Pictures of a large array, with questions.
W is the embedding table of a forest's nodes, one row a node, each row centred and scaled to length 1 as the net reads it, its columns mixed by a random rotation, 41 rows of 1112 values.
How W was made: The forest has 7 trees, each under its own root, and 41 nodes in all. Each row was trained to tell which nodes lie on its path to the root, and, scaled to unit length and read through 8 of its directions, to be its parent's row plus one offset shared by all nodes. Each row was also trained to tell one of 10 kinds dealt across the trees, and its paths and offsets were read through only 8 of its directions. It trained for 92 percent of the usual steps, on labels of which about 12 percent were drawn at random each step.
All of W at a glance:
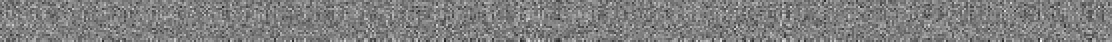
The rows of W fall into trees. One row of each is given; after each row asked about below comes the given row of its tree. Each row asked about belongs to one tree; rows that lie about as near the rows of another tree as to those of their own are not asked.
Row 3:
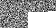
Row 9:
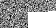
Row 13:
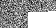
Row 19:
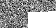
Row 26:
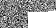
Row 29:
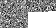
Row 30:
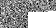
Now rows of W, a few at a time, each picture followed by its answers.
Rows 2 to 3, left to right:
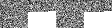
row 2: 13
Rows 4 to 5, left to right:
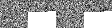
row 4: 29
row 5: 3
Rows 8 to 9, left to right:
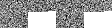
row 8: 3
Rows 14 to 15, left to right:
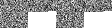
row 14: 29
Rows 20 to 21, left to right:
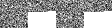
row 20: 3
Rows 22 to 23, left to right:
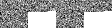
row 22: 9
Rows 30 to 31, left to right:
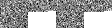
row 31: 9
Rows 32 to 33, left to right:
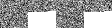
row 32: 13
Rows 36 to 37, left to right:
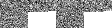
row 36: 13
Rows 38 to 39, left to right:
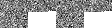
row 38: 29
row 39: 29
